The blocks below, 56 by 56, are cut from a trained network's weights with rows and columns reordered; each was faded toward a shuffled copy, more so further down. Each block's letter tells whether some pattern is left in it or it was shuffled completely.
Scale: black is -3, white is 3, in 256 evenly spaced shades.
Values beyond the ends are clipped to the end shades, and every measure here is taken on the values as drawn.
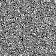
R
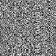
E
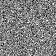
R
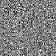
E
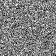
R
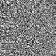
E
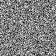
R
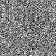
E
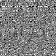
E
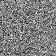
R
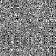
E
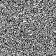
R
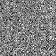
E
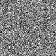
E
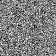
R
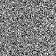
E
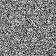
R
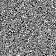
R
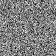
R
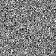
E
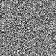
E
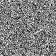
R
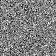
R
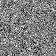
R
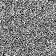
R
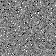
R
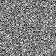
E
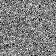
R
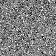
R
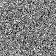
R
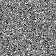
R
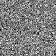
E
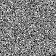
R
